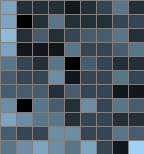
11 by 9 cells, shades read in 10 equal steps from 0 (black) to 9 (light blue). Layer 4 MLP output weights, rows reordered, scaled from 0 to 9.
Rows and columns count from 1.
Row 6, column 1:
4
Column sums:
64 30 38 44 31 40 33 38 37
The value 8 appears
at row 3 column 1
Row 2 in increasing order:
0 2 2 2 2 3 3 5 7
